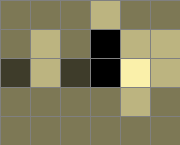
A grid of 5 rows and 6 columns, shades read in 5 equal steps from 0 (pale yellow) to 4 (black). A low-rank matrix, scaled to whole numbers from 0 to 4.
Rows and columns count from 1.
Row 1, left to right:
2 2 2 1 2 2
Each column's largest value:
3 2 3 4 2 2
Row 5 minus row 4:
0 0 0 0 1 0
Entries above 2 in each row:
0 1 3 0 0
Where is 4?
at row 2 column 4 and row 3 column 4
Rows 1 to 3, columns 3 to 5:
2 1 2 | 2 4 1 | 3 4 0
